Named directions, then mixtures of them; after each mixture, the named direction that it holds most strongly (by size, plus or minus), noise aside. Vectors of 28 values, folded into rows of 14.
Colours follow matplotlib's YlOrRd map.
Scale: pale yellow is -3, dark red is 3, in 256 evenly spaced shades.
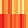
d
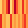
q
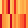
q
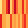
q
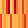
q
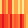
d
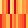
q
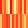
q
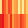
d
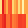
d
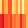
d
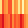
d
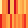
q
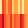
d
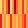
q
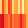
d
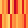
q
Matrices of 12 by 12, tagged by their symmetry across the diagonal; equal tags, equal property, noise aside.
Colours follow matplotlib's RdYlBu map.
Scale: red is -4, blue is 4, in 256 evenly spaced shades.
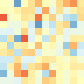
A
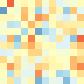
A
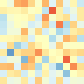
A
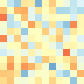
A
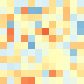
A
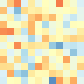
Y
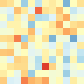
Y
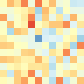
Y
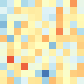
Y
